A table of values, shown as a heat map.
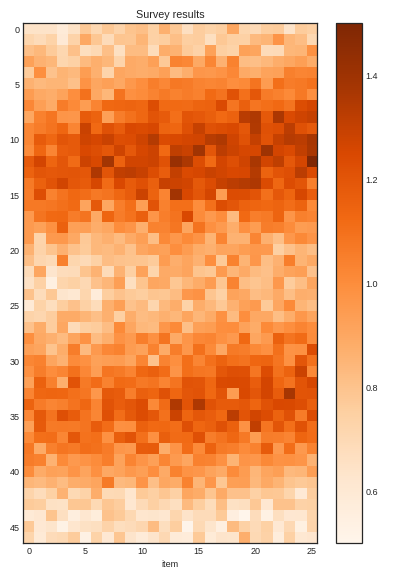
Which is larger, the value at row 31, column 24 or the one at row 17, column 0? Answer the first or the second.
the first
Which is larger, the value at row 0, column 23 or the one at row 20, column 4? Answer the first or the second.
the second
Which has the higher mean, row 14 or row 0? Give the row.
14
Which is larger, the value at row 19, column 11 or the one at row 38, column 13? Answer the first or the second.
the second
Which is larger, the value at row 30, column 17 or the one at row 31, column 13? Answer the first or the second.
the first
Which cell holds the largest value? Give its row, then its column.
12, 25
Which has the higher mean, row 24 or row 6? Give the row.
6
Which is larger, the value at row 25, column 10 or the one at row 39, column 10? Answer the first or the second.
the second
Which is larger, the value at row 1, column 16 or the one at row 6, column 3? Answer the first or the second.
the second
